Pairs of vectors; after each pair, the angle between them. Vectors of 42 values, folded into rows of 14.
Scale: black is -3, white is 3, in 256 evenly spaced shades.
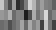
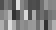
partly opposed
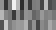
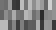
partly opposed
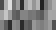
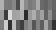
orthogonal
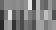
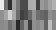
orthogonal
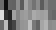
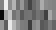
nearly opposite
